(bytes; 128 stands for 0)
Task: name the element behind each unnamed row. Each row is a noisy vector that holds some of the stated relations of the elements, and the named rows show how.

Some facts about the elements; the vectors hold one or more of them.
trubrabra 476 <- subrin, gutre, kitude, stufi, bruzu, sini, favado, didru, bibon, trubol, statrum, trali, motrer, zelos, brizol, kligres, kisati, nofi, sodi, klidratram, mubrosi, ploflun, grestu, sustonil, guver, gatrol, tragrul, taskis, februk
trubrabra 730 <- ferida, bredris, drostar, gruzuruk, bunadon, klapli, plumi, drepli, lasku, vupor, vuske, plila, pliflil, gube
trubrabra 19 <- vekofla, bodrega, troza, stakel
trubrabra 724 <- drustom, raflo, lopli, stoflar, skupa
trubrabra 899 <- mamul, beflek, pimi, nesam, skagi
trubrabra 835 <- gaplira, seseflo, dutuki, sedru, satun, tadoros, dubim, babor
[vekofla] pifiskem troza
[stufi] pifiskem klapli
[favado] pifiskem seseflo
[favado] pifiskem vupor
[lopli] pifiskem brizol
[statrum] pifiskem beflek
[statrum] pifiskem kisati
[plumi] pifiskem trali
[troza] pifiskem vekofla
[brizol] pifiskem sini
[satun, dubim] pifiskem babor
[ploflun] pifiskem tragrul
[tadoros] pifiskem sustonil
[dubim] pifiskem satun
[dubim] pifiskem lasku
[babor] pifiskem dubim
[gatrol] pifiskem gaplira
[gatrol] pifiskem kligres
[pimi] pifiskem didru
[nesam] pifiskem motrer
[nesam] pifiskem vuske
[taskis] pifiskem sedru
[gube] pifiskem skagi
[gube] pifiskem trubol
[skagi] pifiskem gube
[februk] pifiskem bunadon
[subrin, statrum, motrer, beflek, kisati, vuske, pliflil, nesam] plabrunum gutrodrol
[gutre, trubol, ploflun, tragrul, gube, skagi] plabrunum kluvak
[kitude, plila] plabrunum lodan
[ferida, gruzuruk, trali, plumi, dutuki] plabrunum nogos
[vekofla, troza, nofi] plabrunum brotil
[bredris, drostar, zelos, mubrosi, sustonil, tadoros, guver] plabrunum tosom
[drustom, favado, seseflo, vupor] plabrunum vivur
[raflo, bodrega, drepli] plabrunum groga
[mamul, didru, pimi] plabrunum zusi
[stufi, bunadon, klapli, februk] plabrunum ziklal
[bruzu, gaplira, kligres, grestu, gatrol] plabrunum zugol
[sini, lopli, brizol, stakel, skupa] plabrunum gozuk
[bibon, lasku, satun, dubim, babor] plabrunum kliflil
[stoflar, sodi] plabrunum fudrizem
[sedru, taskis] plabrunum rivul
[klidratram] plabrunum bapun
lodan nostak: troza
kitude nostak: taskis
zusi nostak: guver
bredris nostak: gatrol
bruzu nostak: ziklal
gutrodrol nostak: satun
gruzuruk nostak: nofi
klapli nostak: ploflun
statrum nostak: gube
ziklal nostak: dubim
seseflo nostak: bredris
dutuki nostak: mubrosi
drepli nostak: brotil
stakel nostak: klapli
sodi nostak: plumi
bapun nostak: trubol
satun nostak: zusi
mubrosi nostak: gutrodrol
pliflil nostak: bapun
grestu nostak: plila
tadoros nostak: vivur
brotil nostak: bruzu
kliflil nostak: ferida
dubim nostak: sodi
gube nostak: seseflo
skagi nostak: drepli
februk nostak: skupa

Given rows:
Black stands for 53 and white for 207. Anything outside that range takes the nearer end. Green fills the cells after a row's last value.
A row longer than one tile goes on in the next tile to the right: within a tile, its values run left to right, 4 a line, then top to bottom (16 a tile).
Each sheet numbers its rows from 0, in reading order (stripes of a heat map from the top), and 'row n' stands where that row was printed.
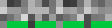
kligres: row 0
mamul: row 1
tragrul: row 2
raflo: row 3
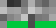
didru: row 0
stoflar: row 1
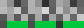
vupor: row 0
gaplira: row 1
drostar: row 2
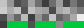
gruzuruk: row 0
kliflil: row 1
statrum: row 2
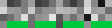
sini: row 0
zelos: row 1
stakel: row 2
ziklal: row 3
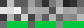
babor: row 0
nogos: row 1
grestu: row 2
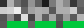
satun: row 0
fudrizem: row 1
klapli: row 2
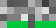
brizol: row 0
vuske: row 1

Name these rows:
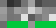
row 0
guver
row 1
februk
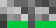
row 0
pliflil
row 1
gutrodrol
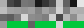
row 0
trubol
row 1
mubrosi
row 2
sodi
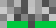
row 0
vekofla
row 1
ferida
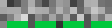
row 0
subrin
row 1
bodrega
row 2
bredris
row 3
nesam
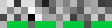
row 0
plumi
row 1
brotil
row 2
troza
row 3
tadoros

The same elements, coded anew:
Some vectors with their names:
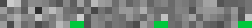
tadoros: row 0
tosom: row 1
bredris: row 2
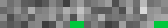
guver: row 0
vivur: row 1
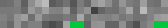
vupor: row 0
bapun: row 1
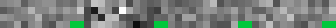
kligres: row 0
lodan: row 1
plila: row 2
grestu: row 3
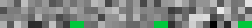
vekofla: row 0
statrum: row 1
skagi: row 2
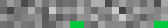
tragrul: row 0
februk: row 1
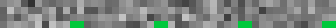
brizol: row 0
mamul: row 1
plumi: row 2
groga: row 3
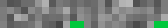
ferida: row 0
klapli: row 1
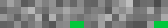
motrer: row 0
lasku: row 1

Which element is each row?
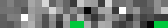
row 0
gube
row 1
troza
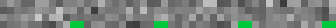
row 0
beflek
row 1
zusi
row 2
vuske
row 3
lopli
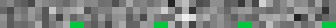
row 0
ploflun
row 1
gatrol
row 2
dubim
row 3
dutuki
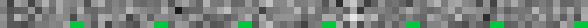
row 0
skupa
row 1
gaplira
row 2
kluvak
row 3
kliflil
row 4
babor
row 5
stakel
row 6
zelos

